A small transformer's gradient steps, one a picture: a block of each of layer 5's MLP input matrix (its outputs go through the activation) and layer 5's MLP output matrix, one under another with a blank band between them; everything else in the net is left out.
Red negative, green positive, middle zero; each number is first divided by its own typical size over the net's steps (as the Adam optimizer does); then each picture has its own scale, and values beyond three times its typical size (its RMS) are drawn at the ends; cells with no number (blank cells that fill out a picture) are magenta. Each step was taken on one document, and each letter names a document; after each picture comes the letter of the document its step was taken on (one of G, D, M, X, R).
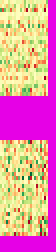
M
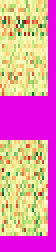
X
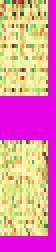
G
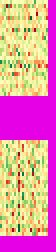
M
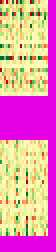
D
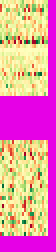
X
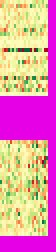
M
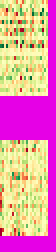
D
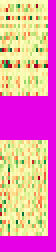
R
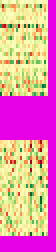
M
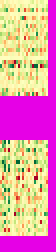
R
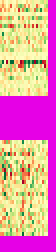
X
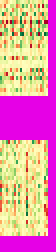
D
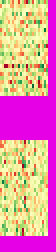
G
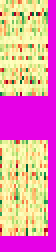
D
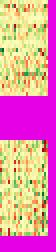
M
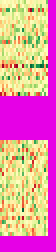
X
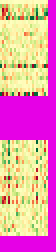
R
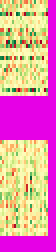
D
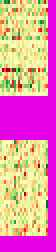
G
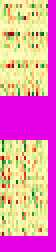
R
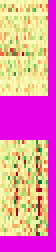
M
